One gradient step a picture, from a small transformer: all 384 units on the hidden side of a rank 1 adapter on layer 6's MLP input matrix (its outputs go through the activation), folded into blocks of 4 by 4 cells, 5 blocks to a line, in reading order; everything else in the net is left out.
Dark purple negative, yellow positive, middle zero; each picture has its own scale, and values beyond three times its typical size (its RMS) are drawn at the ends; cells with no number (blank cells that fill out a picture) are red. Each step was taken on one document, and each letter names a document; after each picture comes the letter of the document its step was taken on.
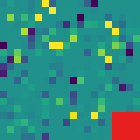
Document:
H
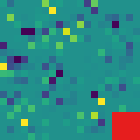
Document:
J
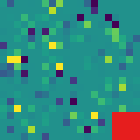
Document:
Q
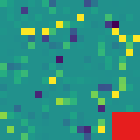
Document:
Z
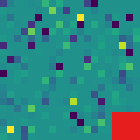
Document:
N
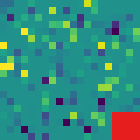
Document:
H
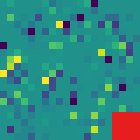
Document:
J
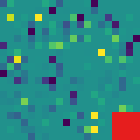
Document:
J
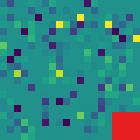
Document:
H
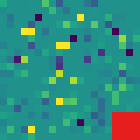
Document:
N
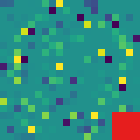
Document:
Q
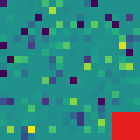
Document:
N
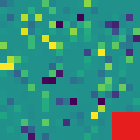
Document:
H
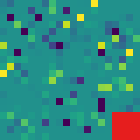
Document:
H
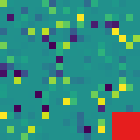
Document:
Z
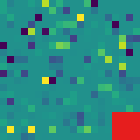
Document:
N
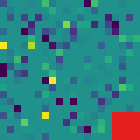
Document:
Z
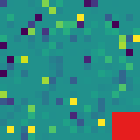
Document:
N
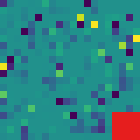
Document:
N
